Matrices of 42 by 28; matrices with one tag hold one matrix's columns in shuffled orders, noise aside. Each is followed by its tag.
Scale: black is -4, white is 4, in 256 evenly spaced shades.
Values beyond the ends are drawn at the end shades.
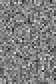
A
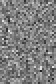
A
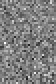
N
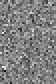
A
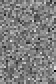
A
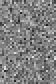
A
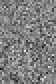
N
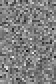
A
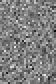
N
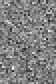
A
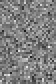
N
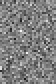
A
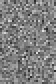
A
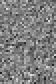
N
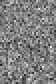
N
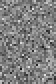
N
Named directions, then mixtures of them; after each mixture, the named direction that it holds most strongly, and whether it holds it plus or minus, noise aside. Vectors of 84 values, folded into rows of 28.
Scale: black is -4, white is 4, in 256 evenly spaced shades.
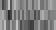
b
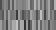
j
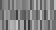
j, plus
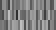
j, plus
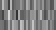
j, plus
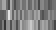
b, minus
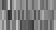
b, plus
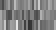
b, plus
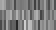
j, minus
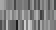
j, minus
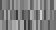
j, plus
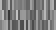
j, minus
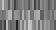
b, minus
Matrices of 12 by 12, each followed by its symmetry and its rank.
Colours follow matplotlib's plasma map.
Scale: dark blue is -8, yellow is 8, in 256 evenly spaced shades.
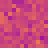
antisymmetric, full rank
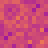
symmetric, full rank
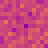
symmetric, full rank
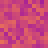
antisymmetric, full rank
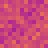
symmetric, full rank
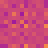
symmetric, rank two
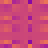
neither, rank one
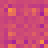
symmetric, rank two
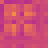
symmetric, rank two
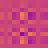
neither, rank one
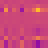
neither, rank one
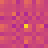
symmetric, rank two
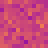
antisymmetric, full rank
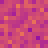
symmetric, full rank
